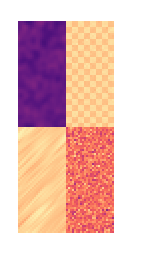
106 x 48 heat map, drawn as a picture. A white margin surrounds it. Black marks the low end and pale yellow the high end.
The table splits into 2 rows of 2 panels. Panel 1,1: low, blotchy, faint in contrast. Panel 1,2: very high, checkered, faint in contrast. Panel 2,1: very high, slanting up to the right, faint in contrast. Panel 2,2: high, fine-grained.
